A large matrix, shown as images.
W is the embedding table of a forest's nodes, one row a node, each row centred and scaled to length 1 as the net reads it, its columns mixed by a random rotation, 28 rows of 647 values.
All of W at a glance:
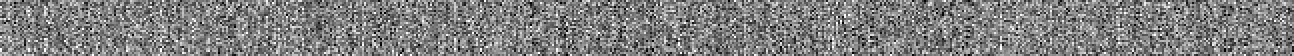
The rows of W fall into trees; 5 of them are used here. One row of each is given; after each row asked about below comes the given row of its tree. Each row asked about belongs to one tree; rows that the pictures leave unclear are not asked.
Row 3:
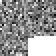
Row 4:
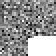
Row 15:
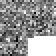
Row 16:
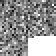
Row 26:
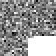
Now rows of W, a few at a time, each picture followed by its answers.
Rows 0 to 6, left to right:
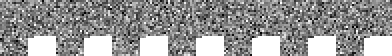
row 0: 15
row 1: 16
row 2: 16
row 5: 3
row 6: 4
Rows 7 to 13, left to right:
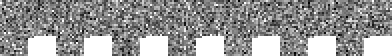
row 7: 3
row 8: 16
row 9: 15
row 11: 16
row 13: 15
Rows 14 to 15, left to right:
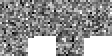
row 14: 26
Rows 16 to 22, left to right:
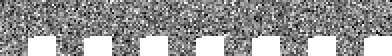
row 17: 26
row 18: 15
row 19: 4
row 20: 3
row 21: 4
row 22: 4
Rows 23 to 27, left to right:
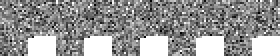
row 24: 3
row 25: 3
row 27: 15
